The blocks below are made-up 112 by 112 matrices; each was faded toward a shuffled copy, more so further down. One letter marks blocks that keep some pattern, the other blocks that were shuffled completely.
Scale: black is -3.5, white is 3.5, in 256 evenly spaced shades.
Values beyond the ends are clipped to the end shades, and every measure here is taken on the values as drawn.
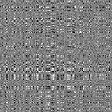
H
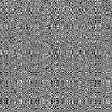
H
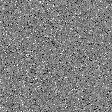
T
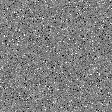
T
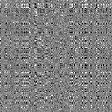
H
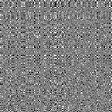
H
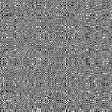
H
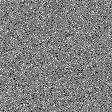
T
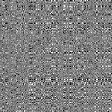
H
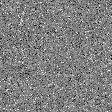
T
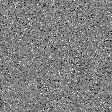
T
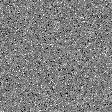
T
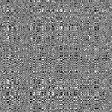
H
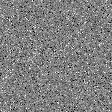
T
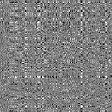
H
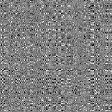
H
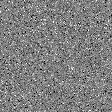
T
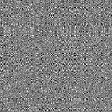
H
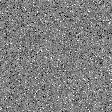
T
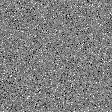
T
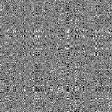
H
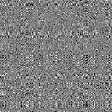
H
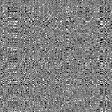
H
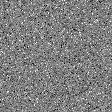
T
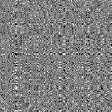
H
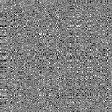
H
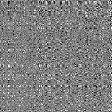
H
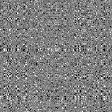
H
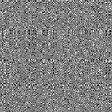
H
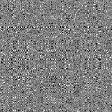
H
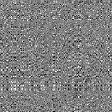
H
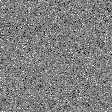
T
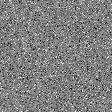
T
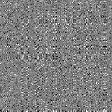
H
